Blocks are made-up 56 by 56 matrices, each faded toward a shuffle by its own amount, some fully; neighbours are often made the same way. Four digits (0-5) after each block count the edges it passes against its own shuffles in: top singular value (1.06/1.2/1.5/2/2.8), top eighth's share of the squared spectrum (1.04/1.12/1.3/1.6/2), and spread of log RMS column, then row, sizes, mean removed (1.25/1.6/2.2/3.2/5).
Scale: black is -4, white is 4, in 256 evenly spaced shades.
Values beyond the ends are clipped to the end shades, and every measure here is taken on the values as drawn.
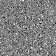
0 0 0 0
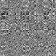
4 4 2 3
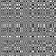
5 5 4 4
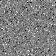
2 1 0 0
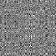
4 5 3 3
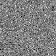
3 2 0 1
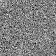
2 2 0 0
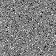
1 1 0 0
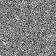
0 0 0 0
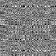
4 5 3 3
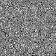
3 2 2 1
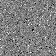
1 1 0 0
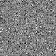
3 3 1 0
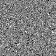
3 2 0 0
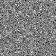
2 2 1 0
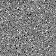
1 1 0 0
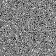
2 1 0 0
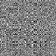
4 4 2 2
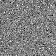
0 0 0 0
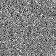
2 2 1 0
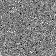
0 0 0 0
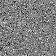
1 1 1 0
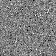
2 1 0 0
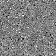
2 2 0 0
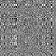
4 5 3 3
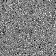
0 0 0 0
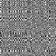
4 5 3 3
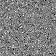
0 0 0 0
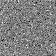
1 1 0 0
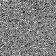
2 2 0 0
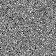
0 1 0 0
